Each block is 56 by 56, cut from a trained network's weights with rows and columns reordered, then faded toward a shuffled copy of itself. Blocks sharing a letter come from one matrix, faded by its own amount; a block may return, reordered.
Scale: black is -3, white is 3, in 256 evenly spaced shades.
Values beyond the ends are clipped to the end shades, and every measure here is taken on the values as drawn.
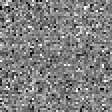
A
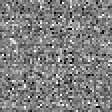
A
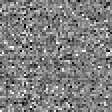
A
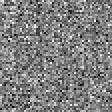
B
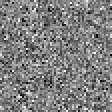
B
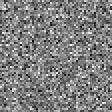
B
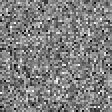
B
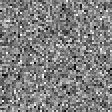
B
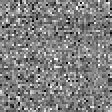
A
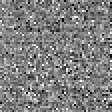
A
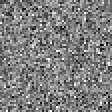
B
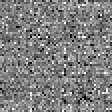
A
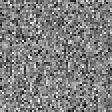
B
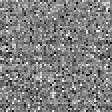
A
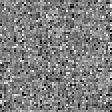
A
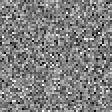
B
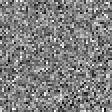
B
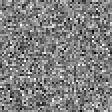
B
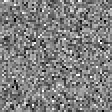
B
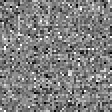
A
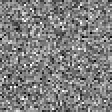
B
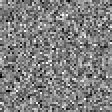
B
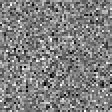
B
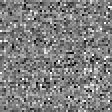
A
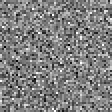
B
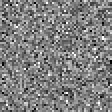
B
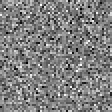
B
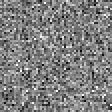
B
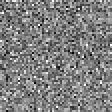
B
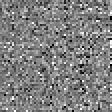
A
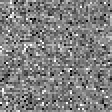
A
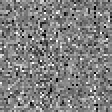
A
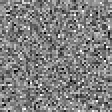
B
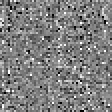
A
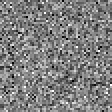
B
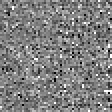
A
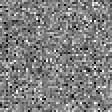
A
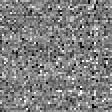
A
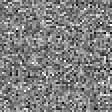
B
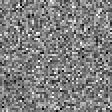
B
